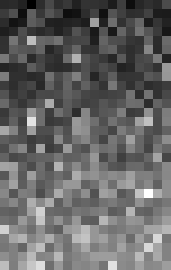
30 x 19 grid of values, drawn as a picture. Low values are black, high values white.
The texture is fine-grained noise. Overall the values sit about 40% of the way up the scale. No row or column stands out. Values rise toward the bottom.
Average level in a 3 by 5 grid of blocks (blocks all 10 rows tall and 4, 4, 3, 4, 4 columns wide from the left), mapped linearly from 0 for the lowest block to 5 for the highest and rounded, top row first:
0 0 0 0 0 | 2 2 3 2 2 | 4 4 4 4 5
